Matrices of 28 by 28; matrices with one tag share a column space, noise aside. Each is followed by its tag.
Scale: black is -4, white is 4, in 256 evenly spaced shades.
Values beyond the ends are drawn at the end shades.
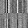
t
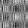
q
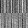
t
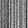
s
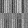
t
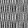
q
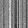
s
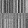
t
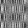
q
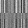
t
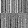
t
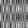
q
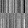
t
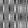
q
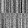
t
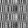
q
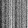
s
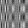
q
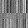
t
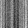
s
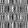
q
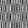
q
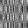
q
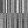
t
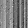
s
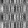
q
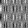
q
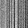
s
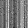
s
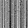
s
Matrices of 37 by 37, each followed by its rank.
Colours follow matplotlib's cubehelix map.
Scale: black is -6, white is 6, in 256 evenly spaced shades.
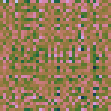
five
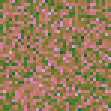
full rank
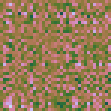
five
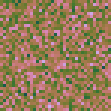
full rank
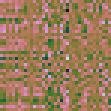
five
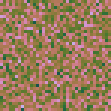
full rank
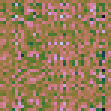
five
